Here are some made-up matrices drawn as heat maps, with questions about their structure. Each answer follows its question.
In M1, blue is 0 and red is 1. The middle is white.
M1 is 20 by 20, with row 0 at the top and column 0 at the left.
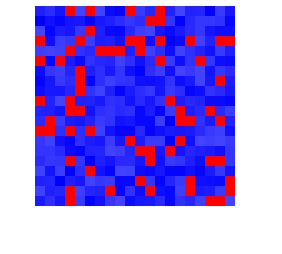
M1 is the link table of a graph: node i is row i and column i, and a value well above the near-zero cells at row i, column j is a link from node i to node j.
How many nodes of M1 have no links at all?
0
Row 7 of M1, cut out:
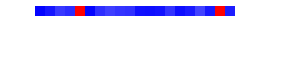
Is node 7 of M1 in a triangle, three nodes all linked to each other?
no
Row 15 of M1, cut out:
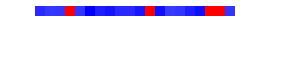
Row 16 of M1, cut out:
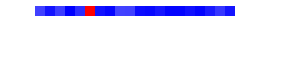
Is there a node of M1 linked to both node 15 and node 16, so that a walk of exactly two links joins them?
no
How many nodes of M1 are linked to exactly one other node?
4
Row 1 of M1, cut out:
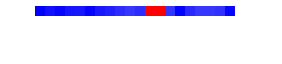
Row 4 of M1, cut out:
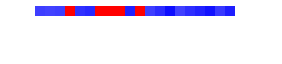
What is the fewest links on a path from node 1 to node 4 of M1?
3
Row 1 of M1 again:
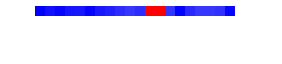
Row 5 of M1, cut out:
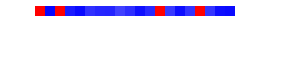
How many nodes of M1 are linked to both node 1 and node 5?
1
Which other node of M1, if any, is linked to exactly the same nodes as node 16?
node 2
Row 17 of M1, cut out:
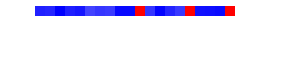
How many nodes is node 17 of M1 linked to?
3
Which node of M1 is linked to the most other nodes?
node 3
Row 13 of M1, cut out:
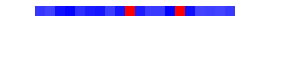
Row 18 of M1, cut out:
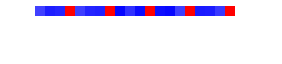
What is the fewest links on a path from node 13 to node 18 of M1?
3
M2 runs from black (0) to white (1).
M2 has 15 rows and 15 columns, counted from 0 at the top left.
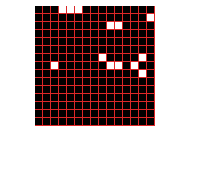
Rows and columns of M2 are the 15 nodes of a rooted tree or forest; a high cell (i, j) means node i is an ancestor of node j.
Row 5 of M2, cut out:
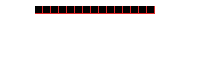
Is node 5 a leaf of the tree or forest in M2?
yes
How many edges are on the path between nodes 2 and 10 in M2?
1
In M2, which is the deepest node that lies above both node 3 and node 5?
0
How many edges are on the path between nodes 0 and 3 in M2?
1
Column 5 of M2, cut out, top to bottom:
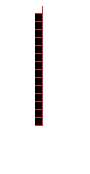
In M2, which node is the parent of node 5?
0
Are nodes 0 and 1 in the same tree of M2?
no
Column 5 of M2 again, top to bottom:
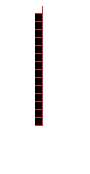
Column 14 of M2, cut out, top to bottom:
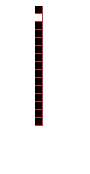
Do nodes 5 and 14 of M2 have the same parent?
no
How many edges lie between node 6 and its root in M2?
0
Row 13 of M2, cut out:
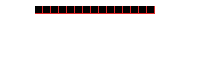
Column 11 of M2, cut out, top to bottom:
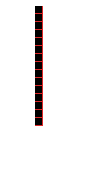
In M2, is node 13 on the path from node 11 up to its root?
no
